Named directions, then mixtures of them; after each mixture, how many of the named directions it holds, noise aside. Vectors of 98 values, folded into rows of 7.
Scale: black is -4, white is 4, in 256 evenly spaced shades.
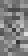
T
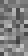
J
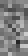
one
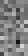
two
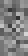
one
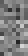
two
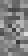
one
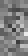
one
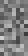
one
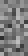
one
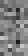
two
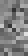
two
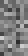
two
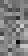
two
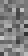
one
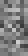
one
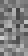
one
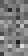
two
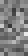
two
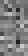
two
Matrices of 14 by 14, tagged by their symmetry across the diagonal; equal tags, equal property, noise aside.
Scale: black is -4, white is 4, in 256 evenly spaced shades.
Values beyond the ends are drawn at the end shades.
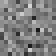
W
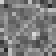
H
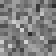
W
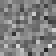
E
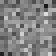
W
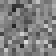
W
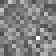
H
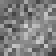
H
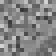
H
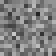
W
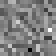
E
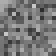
H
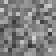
W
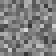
E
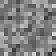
H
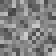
H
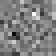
E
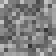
H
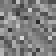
E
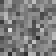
W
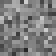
W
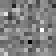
E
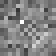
H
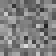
E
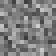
E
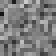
H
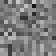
W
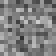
E
